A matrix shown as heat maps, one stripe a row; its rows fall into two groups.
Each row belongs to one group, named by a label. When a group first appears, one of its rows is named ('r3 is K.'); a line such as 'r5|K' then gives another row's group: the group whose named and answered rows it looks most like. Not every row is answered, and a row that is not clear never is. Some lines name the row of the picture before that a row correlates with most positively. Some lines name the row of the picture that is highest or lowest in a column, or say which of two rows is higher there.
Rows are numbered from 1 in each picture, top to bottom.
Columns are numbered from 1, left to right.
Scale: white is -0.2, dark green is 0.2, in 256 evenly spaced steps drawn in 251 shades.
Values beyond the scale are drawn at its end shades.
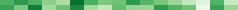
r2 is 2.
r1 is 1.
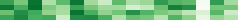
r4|1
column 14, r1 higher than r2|No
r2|2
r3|1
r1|2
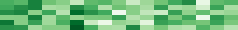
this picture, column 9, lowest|3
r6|1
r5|2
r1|2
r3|1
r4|2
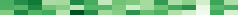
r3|1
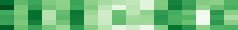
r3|2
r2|2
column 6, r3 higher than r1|Yes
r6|2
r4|2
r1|2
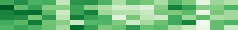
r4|1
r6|1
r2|2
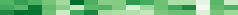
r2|2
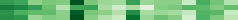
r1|1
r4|1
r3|1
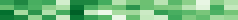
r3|2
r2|1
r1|1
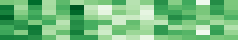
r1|2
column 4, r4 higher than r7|Yes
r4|2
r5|1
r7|2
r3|2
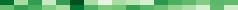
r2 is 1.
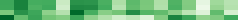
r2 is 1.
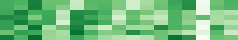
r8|2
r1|2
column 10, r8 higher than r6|No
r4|1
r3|1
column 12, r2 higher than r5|Yes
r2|2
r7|1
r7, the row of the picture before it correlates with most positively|3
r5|1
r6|2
